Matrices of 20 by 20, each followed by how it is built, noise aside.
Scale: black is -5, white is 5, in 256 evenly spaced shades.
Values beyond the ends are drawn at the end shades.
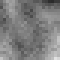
smooth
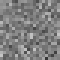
noise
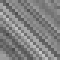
Toeplitz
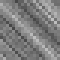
Toeplitz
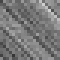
Toeplitz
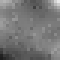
smooth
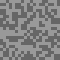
noise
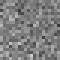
noise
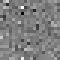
noise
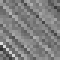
Toeplitz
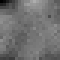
smooth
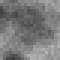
smooth
